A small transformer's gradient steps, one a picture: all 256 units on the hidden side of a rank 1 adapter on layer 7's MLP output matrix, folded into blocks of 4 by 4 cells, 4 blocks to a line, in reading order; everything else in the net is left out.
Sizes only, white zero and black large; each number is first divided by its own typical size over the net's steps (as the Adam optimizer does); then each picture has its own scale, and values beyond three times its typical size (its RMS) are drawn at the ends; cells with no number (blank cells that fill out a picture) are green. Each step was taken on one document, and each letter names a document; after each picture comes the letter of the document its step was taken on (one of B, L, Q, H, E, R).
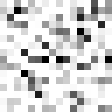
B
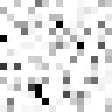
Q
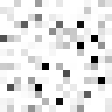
Q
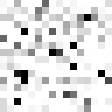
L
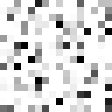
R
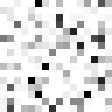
Q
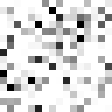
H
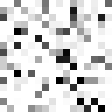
B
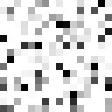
R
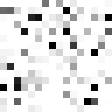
L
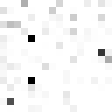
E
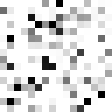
H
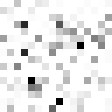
Q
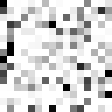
H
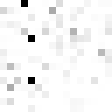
E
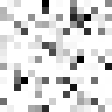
B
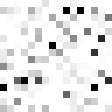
L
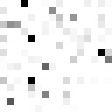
E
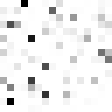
E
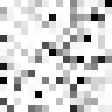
B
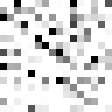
B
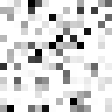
R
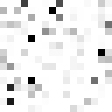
E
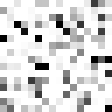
Q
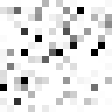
L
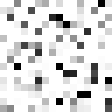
R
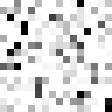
R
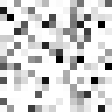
B
